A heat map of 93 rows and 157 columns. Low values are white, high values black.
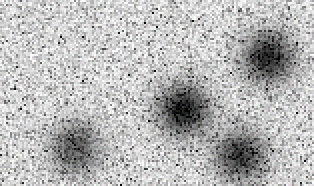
Four bumps rise from the field. Overall the values sit about 30% of the way up the scale. The halves do not mirror each other. Most values sit low, with a long tail of high ones.
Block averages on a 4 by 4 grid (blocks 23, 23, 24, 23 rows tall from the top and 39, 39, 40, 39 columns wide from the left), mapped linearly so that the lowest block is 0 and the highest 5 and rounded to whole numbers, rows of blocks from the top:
0 0 0 2 / 0 0 1 4 / 1 1 5 1 / 2 1 2 3
